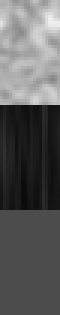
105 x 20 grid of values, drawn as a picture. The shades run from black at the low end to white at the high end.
It is made of 3 by 1 panels. Panel 1,1: high, blotchy. Panel 2,1: very low, streaked downward, faint in contrast. Panel 3,1: low, flat.
